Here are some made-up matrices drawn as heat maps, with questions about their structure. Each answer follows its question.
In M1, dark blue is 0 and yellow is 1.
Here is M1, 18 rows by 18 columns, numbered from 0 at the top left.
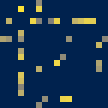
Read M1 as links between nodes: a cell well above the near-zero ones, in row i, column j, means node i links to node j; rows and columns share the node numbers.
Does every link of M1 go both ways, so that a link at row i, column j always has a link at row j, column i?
yes
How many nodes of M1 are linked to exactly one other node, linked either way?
9
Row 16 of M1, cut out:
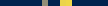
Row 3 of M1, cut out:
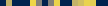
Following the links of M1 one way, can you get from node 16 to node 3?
yes
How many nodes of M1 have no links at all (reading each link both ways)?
2
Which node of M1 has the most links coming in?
node 3
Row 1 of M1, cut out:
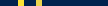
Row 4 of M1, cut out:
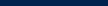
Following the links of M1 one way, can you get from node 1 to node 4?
no
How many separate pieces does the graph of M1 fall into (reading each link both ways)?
3
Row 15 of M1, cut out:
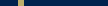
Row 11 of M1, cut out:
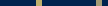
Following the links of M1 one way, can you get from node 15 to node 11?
yes
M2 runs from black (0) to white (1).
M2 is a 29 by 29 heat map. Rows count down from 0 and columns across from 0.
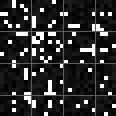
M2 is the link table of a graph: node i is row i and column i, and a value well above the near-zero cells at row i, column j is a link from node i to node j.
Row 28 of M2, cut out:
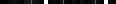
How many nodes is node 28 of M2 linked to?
2
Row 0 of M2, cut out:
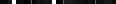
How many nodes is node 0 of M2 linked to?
2
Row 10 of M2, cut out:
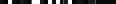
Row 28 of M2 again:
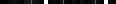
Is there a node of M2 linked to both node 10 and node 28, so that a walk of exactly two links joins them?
no
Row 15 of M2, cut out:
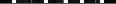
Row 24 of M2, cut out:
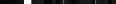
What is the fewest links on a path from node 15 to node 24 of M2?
3
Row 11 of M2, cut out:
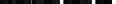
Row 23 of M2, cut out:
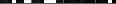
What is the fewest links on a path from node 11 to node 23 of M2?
1
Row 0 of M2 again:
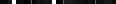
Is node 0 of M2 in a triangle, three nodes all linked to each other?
no
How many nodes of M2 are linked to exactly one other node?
0
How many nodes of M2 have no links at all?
0
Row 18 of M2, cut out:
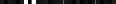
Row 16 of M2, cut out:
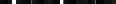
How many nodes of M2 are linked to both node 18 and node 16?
0
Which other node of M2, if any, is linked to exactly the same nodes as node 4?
node 18
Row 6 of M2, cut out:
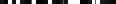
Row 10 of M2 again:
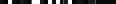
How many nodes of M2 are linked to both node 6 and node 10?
4
